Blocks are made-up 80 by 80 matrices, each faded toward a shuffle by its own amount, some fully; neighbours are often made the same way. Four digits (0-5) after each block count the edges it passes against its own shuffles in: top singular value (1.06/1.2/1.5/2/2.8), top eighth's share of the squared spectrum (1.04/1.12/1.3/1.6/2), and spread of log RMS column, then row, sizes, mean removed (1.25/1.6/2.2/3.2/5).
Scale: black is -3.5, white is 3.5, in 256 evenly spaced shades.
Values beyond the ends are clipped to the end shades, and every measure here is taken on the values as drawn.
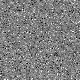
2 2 0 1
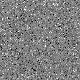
3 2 0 0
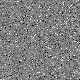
2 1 0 0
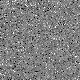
2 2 0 0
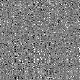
4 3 2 2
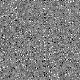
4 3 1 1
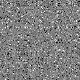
3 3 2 1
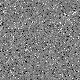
0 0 0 0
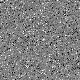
0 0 0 0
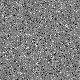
0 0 0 0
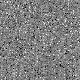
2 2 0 0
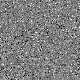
2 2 0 0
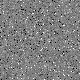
0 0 0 0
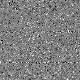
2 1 0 1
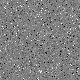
0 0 0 0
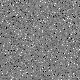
0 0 0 0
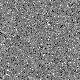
0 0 0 0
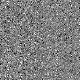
1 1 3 0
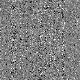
1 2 3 0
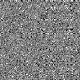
4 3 1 2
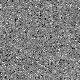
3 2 0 0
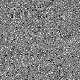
3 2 1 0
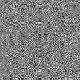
4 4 2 2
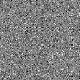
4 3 1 2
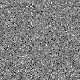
3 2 1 1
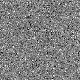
3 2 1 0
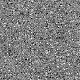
3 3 1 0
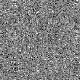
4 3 1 1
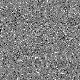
3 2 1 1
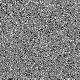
2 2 0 0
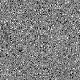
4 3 1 1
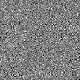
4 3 1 2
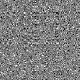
4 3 2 2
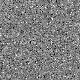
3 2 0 1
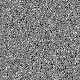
1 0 0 0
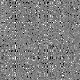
4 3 2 2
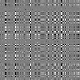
5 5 4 4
